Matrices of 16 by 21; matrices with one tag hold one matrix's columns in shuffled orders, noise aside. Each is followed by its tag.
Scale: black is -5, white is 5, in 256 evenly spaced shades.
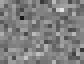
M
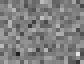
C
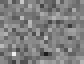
C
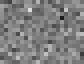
M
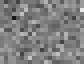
M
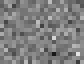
C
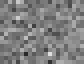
C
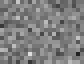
C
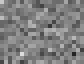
C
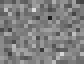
M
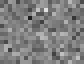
M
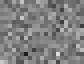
C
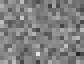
C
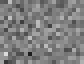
C
